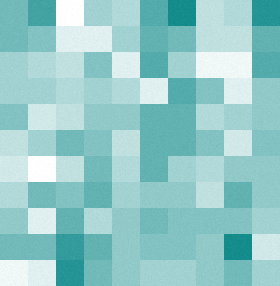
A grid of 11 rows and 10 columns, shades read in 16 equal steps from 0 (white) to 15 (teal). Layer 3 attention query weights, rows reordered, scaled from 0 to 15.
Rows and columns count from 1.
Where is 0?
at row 1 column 3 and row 7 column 2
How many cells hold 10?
11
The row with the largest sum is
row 10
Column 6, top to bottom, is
11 10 11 2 10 10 10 7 9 8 6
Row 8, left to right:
5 9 8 10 6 7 7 4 10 7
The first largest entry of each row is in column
7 6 6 7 6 6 6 4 3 9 3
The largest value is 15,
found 2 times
